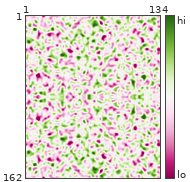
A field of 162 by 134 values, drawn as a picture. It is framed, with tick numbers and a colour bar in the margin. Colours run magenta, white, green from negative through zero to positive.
Slope: none. Grain: blotchy. Mirror symmetry: top to bottom. Average level on the scale: 50%. Seam: none.
